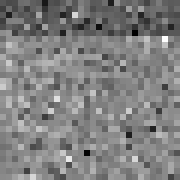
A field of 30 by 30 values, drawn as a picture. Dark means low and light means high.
Stripes: none. Seam: horizontal, 20% of the way down, the bottom part higher. Average level on the scale: 50%.
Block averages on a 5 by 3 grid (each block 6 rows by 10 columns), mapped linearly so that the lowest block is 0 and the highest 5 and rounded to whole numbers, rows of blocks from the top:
0 0 0 / 5 4 4 / 5 4 4 / 5 4 4 / 4 4 4
